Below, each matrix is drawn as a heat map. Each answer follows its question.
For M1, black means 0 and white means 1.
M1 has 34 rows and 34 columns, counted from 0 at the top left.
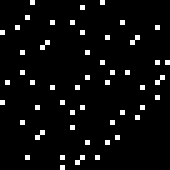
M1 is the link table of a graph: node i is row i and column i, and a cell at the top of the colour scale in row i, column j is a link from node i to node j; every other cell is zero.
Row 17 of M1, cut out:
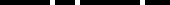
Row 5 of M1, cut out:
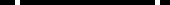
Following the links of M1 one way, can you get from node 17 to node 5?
yes
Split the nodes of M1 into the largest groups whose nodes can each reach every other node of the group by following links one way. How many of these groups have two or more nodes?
2
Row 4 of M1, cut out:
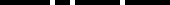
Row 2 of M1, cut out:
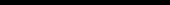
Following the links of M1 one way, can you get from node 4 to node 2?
no
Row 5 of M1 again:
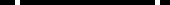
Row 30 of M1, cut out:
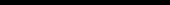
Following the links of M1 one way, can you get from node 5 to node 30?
no
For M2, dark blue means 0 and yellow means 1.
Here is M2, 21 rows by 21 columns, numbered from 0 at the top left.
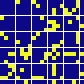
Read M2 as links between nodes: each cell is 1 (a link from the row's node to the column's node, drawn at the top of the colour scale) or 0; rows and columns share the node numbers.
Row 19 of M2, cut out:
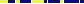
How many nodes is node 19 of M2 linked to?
7
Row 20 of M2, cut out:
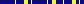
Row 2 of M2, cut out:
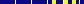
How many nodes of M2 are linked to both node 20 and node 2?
2
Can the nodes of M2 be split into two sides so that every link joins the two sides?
no
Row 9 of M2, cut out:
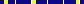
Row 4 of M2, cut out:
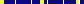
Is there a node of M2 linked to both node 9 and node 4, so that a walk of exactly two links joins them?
yes
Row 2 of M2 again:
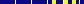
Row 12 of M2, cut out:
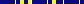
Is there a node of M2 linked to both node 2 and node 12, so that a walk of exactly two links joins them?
yes
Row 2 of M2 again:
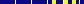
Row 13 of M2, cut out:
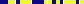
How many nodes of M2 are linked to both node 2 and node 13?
2
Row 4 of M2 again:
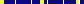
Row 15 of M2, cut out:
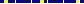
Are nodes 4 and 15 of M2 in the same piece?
yes
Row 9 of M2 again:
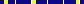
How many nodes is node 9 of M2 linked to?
3
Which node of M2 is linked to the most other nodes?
node 13
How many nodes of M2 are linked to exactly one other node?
0
